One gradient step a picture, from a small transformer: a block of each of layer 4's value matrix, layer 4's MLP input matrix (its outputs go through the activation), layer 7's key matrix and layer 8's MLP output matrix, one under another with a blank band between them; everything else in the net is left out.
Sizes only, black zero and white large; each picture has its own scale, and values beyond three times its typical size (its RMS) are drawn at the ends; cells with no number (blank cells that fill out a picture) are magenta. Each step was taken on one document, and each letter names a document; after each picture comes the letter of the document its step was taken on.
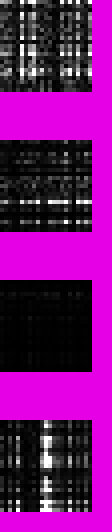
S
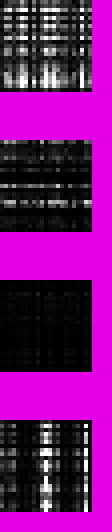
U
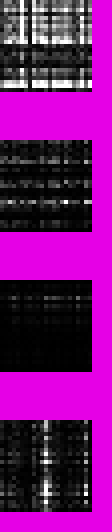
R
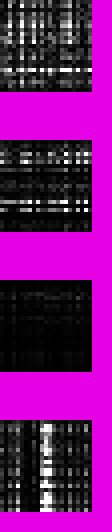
S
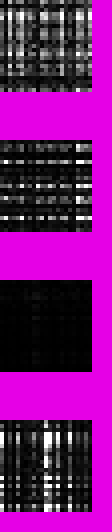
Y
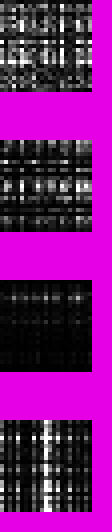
Y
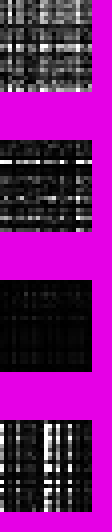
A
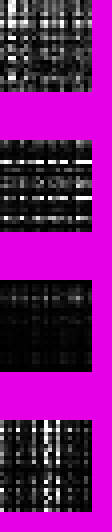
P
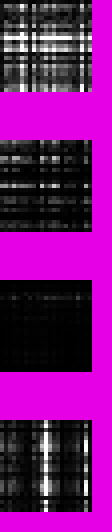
R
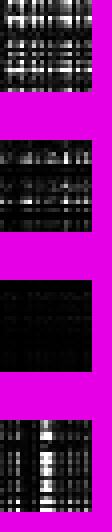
S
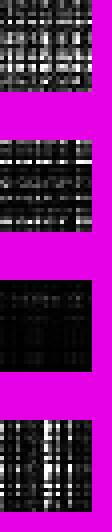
A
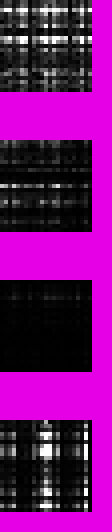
U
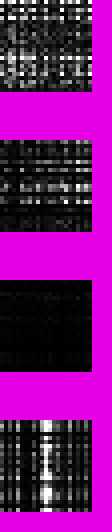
Y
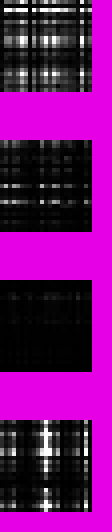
U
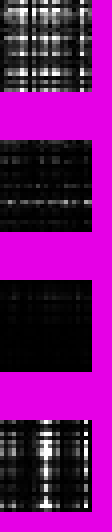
U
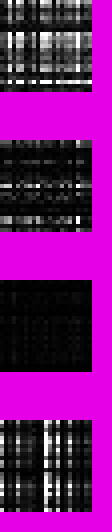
A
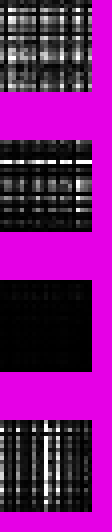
P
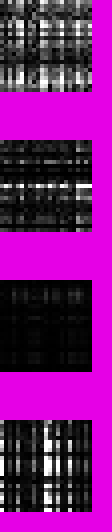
Y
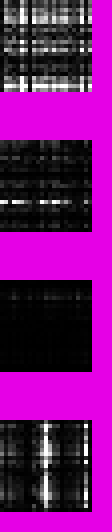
R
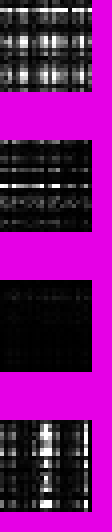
U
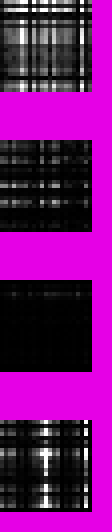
U
